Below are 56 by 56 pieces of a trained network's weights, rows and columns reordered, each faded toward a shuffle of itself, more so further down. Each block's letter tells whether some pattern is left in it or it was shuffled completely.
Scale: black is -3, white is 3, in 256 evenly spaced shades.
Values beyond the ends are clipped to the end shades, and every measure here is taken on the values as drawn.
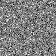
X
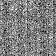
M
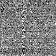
M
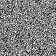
X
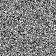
X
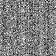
M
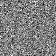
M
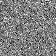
X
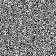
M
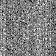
M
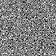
M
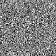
M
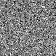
X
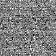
M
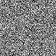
M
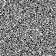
X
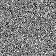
X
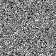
X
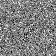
X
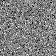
X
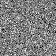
X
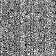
M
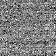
M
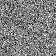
X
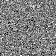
X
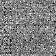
M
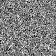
X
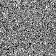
X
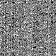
M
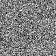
X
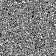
X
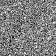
X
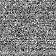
M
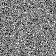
X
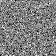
X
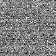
M
